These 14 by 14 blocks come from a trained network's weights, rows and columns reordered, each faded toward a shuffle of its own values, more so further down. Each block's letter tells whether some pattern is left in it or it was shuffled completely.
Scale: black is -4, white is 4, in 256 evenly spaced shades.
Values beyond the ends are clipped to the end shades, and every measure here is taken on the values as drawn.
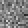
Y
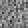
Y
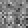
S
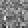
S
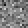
Y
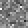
Y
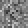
Y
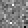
Y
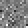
Y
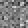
S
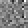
S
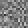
S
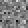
S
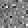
Y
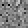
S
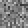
Y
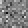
Y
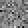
Y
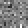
S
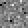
Y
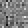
S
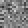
S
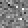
Y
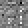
S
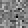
S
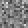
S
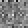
S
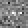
S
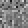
Y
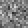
Y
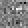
S
